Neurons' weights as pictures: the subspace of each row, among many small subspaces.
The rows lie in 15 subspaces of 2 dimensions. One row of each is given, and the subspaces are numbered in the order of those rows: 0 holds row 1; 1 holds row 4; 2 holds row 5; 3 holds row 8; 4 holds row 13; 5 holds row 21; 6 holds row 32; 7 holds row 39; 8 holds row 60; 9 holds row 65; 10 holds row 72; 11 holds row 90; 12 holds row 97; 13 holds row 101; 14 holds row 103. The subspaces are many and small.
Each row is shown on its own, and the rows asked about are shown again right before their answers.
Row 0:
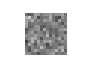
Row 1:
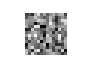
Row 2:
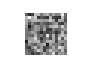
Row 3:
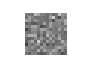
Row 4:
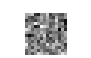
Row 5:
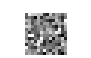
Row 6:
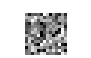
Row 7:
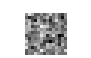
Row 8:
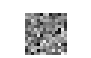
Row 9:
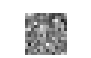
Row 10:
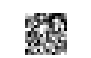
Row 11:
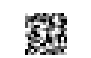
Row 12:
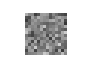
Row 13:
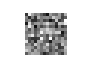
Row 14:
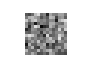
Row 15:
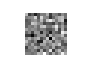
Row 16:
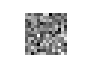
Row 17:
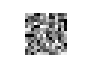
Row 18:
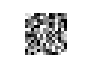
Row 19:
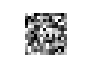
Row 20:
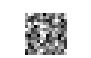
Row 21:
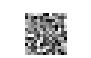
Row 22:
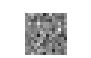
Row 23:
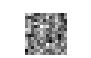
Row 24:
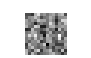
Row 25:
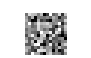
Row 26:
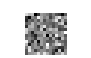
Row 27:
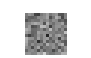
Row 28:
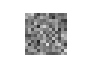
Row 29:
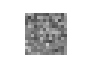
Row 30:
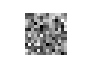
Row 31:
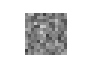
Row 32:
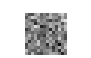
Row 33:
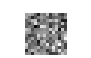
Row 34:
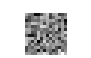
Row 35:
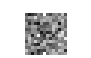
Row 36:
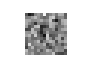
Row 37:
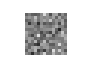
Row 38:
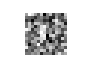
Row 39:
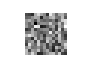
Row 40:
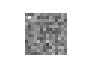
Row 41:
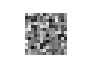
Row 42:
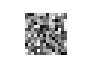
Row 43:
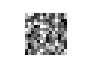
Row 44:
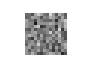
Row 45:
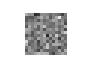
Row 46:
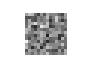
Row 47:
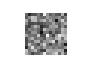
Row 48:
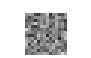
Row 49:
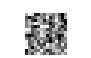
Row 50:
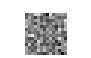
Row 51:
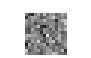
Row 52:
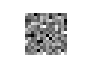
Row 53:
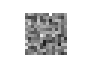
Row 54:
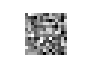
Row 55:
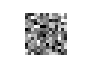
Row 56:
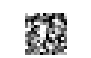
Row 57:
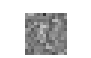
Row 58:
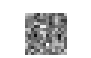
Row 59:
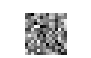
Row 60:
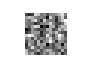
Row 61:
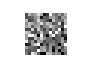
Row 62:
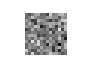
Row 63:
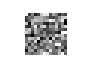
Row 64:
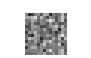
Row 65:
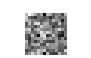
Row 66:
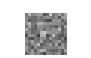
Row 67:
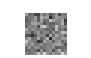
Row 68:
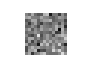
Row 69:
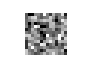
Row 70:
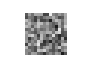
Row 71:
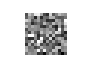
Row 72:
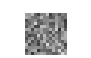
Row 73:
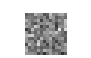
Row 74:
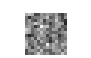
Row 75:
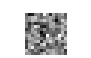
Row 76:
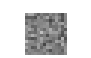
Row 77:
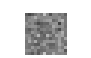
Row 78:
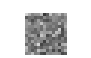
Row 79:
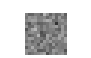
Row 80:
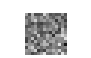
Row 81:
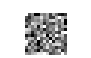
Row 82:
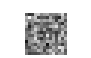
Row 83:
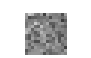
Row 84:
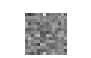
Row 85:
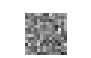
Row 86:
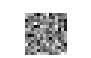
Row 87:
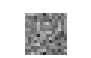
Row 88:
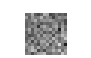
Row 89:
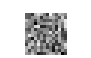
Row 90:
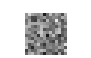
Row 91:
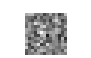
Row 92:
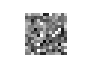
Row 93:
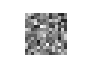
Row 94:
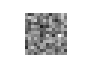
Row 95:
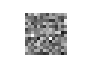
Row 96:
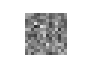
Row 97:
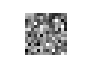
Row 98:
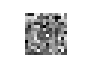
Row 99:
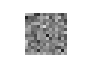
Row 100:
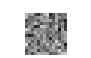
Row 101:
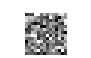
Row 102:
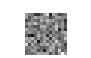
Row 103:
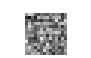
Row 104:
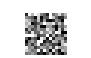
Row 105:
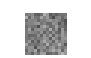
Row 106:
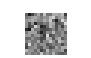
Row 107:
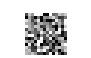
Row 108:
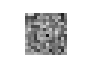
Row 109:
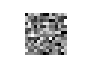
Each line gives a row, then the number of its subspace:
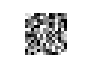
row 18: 10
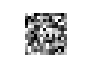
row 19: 4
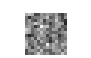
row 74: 8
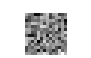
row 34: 2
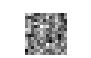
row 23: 8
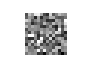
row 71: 2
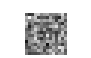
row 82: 14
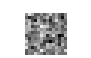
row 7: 8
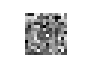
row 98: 13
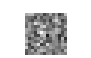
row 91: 0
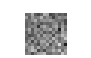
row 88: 11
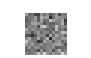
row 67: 13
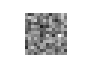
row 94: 8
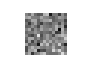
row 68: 10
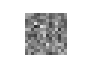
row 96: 0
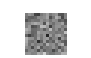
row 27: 2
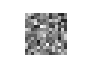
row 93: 6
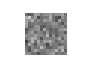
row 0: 4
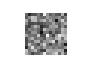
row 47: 11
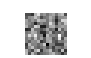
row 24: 0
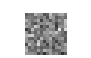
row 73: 8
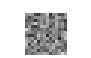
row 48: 5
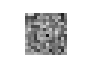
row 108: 13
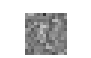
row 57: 3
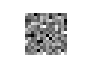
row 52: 13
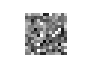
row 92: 3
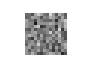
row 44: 7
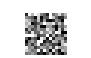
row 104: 13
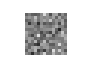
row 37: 9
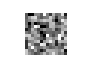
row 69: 10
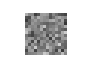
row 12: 4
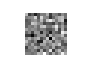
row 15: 13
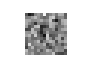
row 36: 3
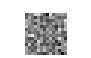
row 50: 5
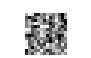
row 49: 8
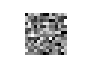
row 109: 4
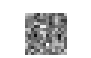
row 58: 0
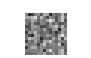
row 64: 2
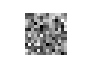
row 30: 12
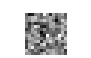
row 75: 10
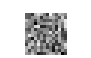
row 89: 7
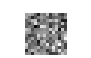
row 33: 6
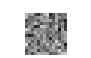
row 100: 1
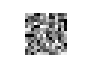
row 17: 1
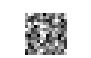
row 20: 7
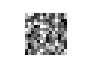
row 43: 7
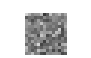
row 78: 3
